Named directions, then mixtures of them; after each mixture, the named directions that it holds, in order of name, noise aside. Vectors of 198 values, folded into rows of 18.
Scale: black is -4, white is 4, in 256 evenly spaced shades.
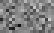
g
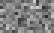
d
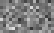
d, g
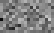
d, g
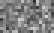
d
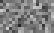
d, g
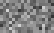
d, g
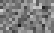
d, g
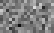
d, g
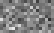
d, g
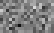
d, g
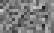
d, g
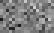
g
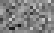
g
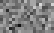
d, g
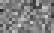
d, g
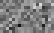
d, g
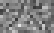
d, g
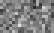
d, g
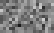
d, g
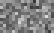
d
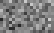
g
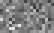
g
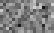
d, g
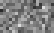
d, g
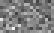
d, g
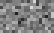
d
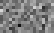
d, g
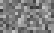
d
